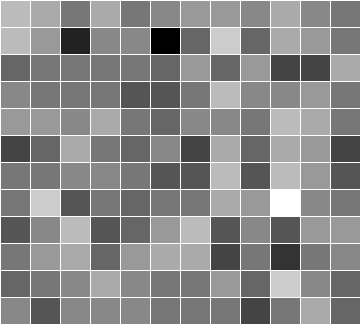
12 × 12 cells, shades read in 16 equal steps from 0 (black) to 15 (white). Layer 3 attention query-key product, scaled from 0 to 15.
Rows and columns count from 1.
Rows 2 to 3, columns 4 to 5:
8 8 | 7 7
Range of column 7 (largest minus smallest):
7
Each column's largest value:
11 12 11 10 9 10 11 12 9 15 10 10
